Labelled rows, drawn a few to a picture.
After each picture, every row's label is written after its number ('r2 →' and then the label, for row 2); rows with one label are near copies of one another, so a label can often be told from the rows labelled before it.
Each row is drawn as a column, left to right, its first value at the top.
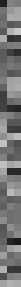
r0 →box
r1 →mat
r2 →mat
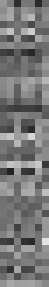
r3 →mat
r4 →mat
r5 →box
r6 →mat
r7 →mat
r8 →box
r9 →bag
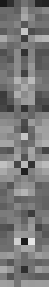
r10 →box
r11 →box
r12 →bag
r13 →mat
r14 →bag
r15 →box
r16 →box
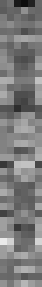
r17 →bag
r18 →bag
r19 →box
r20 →box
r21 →box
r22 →bag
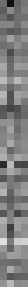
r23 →bag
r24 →box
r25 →bag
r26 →bag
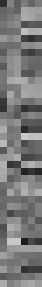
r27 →box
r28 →bag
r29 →bag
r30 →mat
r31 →mat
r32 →mat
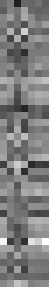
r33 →bag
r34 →mat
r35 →box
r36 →mat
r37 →bag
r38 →bag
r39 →bag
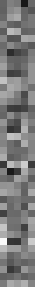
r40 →bag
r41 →mat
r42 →mat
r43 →box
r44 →bag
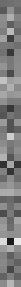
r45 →bag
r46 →mat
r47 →bag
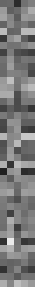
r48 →mat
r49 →bag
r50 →box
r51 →mat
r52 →mat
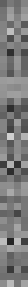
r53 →bag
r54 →mat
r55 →bag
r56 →mat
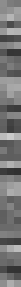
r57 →mat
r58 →mat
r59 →mat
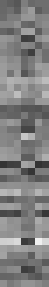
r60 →bag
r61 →bag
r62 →bag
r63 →mat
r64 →mat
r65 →bag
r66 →bag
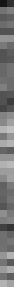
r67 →box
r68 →box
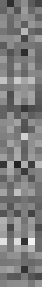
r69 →bag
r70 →box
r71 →bag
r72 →mat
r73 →bag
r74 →box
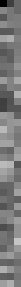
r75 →box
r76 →box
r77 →bag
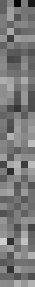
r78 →bag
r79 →mat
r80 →box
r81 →bag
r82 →box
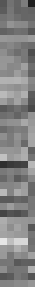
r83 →bag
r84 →bag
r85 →bag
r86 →bag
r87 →box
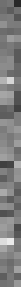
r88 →bag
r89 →bag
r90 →box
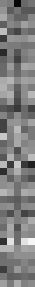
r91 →mat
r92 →bag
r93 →box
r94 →bag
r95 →bag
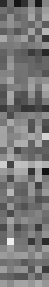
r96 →box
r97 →bag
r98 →box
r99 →box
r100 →mat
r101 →box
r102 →mat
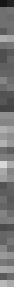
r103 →box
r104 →box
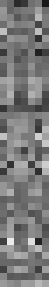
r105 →mat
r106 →bag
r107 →box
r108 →box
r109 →bag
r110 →mat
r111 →box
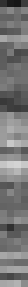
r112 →box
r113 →box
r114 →box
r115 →box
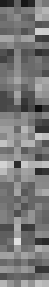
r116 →box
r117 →box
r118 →bag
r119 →box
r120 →box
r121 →mat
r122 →mat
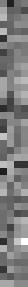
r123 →mat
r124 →box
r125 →bag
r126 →bag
